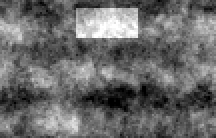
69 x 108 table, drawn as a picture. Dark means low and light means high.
Odd patch: higher, in the top middle. Ninth with the highest average: top middle. Stripes: horizontal, repeating 3 times.
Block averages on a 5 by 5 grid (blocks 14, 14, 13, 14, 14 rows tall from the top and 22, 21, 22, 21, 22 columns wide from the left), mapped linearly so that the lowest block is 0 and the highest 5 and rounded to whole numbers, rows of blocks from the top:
2 2 5 2 3 / 3 2 4 2 3 / 3 3 3 3 3 / 1 2 0 0 1 / 2 4 2 2 2
